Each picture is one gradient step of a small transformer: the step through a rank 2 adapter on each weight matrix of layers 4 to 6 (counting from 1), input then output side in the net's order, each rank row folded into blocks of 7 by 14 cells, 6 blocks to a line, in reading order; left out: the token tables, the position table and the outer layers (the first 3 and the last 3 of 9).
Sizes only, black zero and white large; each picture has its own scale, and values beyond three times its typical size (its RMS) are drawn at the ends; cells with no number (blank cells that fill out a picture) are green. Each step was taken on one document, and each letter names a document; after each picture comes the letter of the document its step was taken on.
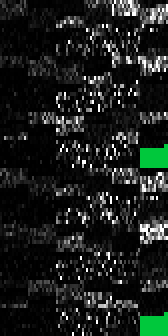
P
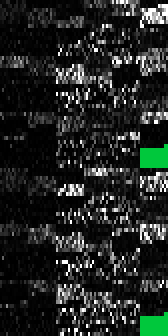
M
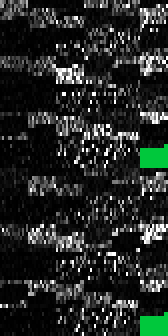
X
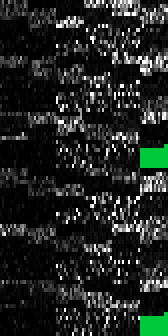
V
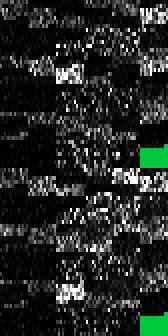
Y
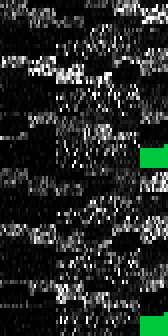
X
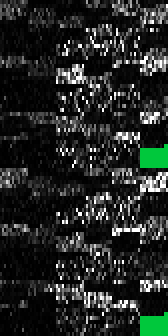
V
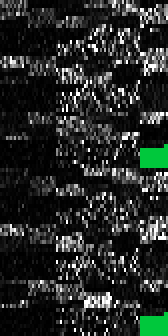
Y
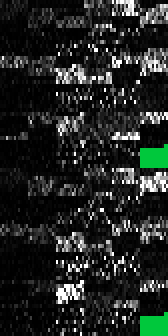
M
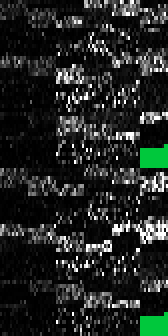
M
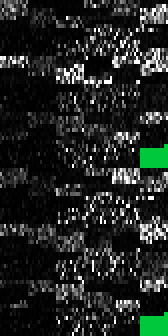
V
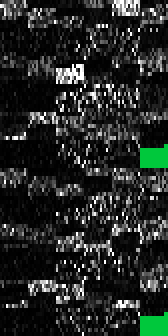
V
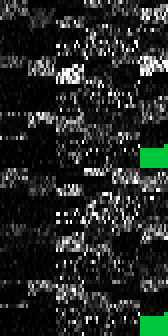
Y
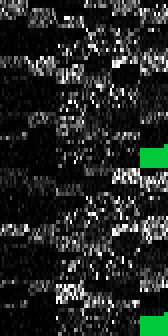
Y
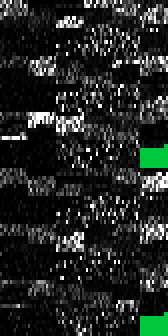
P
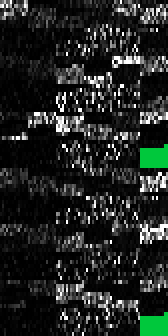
P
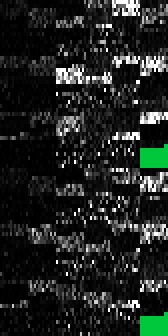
M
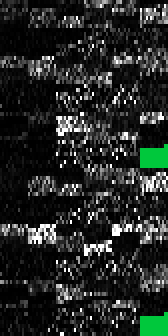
M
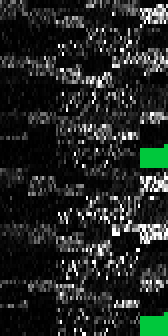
Y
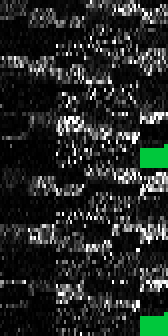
M
